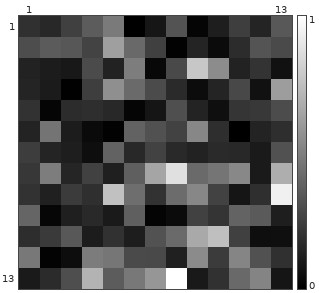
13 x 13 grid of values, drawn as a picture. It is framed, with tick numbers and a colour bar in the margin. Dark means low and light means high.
Histogram: skewed, a long tail of high values. Mirror symmetry: none. Calmest part: top left.
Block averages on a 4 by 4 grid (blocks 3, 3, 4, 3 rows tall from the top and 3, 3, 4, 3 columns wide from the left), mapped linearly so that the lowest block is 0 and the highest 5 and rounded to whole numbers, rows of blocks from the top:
1311 / 0111 / 1233 / 1452
